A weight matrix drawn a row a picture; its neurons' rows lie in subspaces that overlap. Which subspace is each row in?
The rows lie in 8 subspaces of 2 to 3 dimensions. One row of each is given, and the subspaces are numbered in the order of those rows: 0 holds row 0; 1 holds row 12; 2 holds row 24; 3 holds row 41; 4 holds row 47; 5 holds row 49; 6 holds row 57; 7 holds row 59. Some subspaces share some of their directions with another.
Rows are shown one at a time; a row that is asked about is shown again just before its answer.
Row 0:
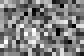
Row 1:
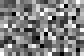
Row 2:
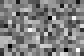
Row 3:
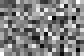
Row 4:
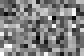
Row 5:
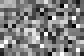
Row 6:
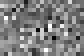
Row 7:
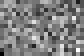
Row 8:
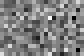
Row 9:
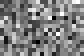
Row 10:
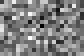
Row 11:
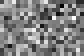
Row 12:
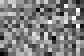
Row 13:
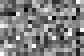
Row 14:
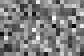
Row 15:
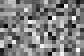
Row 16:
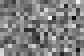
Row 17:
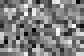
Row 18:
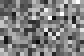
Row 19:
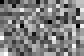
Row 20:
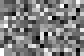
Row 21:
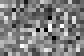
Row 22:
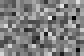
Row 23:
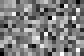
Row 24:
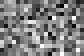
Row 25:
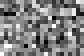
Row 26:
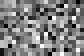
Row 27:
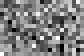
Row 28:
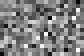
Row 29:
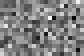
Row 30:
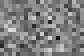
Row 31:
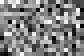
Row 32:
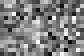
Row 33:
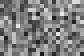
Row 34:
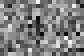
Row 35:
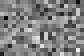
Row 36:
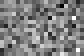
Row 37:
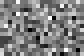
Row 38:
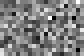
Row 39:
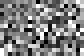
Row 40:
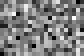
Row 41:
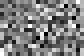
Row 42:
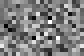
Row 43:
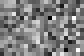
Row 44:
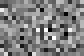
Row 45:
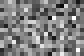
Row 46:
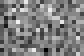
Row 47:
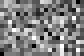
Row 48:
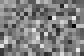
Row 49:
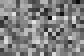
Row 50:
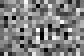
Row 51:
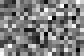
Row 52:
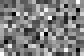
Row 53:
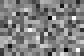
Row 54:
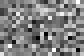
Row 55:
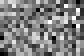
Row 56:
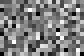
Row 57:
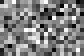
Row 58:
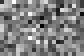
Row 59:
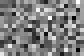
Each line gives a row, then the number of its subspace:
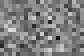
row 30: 4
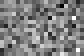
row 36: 2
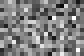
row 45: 2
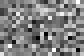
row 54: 7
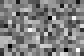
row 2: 1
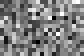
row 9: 5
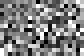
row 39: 3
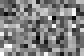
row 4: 0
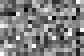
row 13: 0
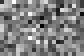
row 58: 6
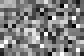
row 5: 0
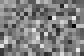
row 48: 0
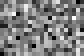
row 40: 0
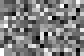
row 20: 7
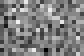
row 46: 7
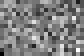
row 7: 4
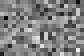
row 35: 7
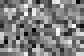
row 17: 0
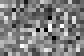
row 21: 7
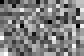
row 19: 1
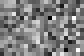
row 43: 3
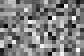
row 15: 2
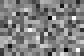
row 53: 1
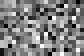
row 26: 2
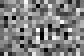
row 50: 7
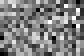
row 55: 1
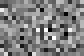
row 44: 7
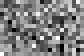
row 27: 4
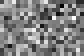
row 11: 6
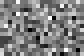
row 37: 1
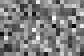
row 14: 0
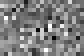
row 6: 7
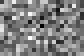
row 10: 6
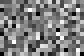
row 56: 5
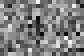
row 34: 3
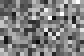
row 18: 5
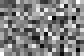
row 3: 4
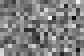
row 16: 6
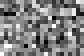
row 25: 0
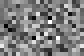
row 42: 4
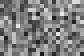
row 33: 5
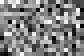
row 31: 1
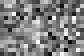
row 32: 3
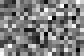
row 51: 6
